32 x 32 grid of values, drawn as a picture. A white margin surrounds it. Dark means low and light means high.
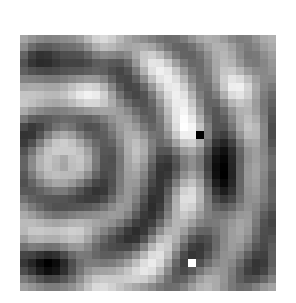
Grain: blotchy. Histogram: bell-shaped. Rings: centred on the middle left. Lone odd cells: 2, 1 higher and 1 lower than their neighbours.
